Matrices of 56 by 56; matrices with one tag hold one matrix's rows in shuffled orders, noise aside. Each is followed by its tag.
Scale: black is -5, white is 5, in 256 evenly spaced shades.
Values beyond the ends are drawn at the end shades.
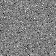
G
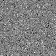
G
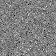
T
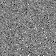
T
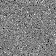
G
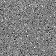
G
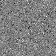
T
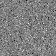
T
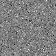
T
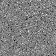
T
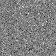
T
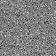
G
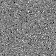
T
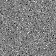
T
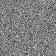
T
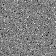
G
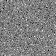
G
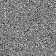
G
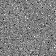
G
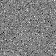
G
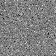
G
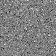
G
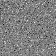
G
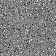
G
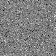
G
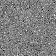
G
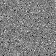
G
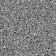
G
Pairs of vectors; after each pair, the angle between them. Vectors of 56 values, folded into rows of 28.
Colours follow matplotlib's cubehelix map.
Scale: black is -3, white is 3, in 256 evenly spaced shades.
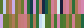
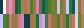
partly aligned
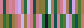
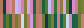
nearly parallel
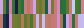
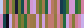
nearly parallel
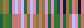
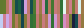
nearly opposite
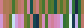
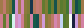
nearly parallel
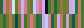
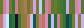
orthogonal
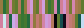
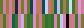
partly opposed
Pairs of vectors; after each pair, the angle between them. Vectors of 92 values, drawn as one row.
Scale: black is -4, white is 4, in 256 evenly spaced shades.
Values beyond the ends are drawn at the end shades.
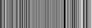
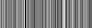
partly opposed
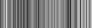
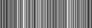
partly opposed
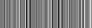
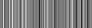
orthogonal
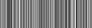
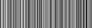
partly aligned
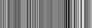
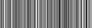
partly aligned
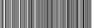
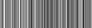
nearly parallel
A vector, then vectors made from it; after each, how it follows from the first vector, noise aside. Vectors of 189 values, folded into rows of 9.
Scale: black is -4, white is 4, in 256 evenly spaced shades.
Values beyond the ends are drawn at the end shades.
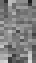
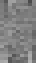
shrunk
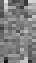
reversed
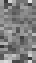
sign-scrambled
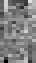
reversed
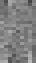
shrunk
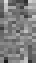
reversed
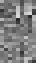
wrapped around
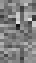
wrapped around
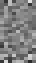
sign-scrambled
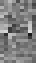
wrapped around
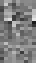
wrapped around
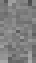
shrunk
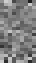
sign-scrambled
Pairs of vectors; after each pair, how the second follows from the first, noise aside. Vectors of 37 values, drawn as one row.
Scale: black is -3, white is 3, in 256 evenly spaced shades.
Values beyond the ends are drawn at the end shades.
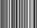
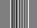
partly zeroed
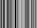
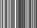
negated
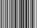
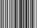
copied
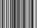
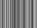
shrunk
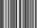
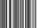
wrapped around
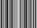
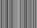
shrunk
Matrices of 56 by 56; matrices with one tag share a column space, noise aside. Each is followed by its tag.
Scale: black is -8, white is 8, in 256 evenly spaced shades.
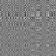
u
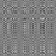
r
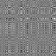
r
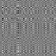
r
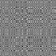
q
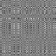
r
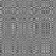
r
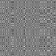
q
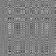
r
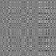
q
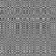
r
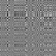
u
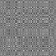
q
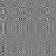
r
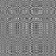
r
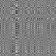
r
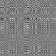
r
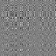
u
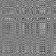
r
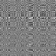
u
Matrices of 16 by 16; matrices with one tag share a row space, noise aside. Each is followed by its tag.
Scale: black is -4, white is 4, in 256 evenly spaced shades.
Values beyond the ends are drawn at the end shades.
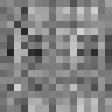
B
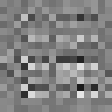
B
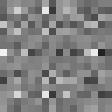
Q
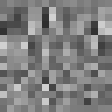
Q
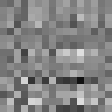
B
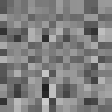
Q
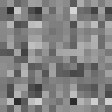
B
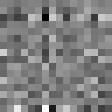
Q
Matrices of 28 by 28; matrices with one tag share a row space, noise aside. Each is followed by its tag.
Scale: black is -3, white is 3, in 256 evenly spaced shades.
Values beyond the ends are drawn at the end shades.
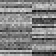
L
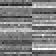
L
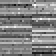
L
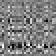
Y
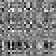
Y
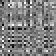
Y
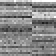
L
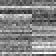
L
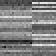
L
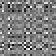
Y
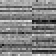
L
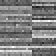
L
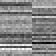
L
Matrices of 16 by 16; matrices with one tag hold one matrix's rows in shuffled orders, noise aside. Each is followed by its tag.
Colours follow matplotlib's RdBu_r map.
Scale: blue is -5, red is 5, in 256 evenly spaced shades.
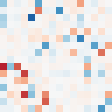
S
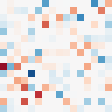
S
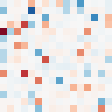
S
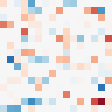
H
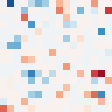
H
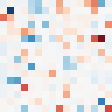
H
